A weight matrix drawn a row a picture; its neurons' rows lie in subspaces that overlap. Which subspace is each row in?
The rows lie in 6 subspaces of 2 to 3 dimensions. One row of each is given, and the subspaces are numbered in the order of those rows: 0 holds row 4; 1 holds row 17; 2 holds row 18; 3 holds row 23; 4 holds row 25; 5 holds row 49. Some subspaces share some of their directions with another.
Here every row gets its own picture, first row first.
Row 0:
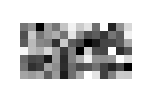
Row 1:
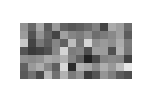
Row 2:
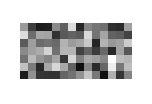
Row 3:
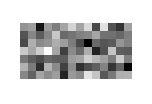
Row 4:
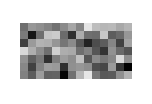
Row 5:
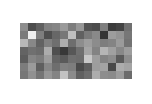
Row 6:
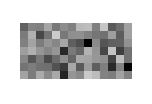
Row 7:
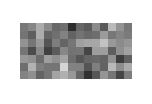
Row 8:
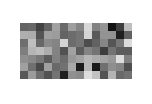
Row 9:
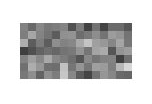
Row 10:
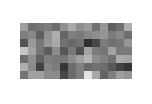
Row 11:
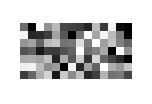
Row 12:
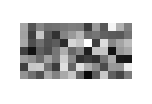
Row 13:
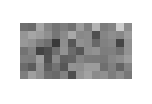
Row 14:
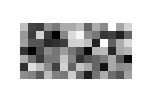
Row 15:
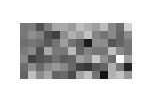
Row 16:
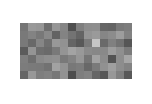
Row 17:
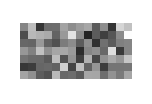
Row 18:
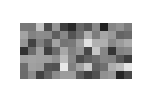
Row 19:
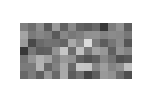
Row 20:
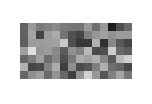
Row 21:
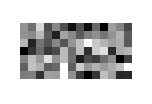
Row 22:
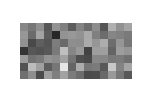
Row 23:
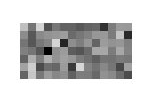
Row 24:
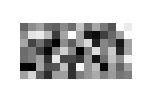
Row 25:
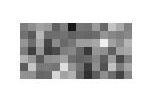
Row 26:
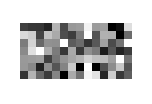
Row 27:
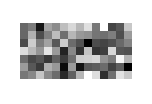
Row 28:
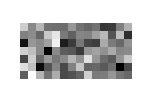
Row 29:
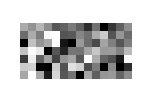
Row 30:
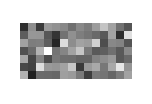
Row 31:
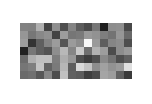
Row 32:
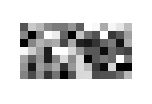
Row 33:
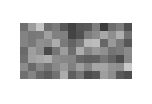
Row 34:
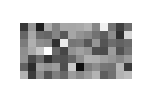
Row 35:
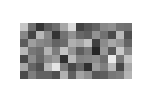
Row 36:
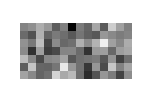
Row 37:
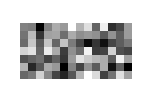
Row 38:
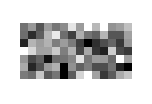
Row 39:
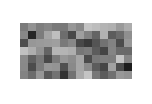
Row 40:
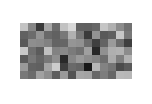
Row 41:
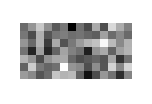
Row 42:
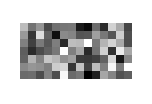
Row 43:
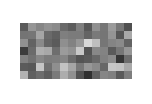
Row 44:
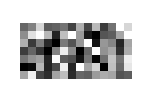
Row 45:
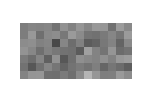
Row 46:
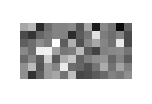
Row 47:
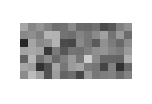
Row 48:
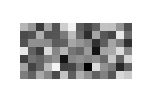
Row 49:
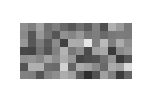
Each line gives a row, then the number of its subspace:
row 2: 2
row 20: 5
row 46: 1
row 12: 5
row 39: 0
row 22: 5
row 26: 2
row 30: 3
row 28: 3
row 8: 2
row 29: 3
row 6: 2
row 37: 4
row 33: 5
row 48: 2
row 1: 3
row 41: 4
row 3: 1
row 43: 3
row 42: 2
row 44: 1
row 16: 5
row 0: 1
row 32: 0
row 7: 4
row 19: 4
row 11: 1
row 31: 4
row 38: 0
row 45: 1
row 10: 3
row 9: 0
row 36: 4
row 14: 5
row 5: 0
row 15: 5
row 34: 3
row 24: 1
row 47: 3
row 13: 1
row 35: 2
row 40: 2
